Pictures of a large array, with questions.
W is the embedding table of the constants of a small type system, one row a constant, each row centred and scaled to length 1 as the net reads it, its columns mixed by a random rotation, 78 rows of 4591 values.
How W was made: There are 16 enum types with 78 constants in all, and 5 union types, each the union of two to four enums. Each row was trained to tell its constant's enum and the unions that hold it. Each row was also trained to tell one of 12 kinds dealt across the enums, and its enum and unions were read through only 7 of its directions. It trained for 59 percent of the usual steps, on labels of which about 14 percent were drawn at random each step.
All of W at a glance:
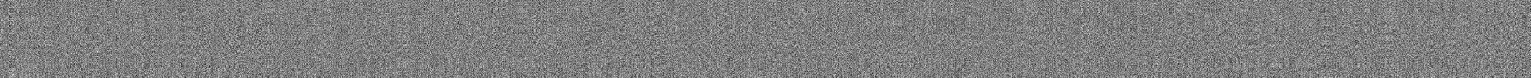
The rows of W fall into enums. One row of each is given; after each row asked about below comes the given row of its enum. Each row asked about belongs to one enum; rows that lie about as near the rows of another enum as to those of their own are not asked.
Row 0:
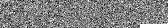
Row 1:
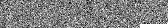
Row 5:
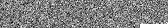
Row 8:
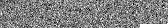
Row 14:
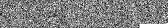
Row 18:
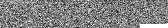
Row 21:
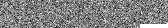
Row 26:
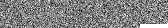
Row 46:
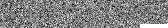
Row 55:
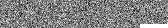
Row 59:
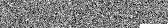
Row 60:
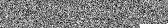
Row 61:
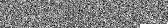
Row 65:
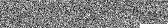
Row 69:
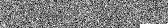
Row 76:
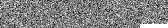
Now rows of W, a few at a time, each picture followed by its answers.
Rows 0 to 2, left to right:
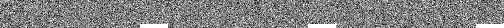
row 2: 8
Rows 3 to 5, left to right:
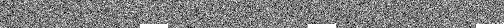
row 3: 59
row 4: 60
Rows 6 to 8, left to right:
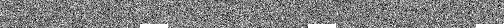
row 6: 59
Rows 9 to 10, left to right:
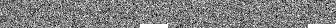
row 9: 59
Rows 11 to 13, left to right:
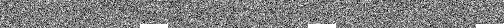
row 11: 65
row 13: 18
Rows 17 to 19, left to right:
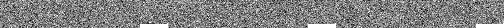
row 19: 65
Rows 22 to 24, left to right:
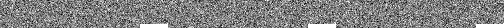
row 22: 55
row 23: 55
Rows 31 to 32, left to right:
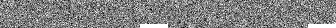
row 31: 61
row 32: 5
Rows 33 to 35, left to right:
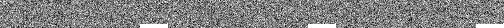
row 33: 14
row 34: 21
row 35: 59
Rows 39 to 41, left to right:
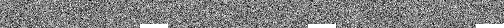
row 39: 5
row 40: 61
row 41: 69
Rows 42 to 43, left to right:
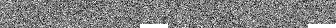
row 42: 76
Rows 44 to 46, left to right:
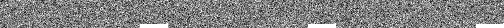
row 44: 61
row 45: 65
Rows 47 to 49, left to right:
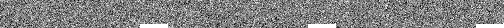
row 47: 5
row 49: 1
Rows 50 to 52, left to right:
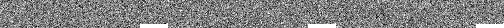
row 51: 14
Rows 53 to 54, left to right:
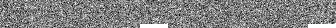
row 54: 76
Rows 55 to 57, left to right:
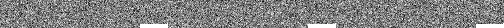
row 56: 14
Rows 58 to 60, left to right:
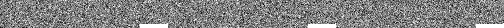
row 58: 60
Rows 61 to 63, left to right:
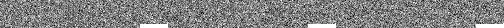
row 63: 60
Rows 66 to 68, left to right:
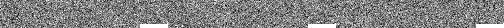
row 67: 65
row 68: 18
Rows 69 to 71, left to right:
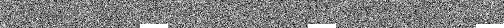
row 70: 18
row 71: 61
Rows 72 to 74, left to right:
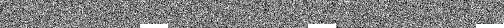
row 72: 0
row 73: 14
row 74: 1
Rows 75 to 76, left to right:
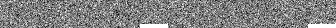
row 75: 18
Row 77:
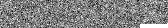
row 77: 76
